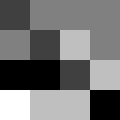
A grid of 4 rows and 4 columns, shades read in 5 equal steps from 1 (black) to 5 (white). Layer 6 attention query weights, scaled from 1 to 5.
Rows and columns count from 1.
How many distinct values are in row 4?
3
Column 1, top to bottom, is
2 3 1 5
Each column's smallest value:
1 1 2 1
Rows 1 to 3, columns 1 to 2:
2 3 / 3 2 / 1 1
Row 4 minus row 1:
3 1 1 -2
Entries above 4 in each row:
0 0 0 1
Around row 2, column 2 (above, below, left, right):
3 1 3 4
